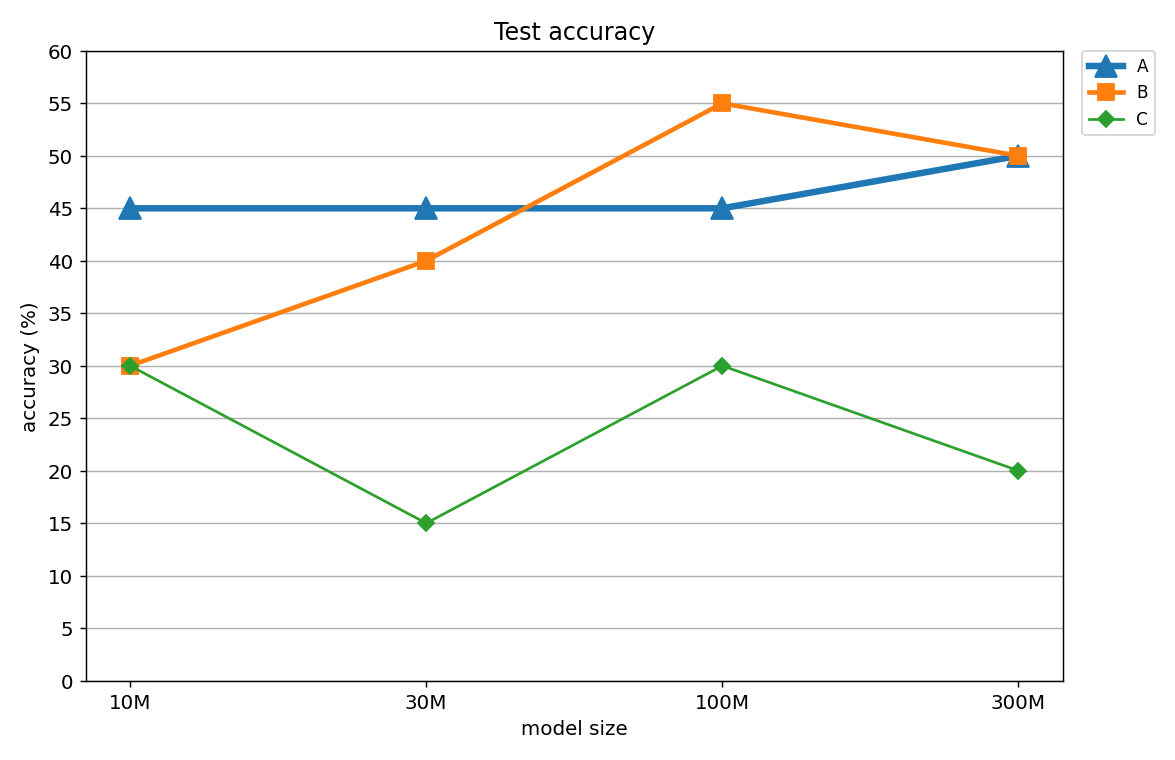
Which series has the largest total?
A
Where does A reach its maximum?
300M
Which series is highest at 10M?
A
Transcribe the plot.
Title: Test accuracy
x-axis: model size, ticks 10M 30M 100M 300M
y-axis: accuracy (%), ticks 0 5 10 15 20 25 30 35 40 45 50 55 60
Legend: A, B, C
Values:
A: 45 45 45 50
B: 30 40 55 50
C: 30 15 30 20
